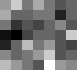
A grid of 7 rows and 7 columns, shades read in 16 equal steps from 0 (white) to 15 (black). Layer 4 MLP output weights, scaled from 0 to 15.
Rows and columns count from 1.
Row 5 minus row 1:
7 6 -4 3 -2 0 2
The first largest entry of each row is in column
6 6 2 2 1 6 4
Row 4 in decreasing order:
15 14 11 10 9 9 3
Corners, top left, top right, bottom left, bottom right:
6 9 4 7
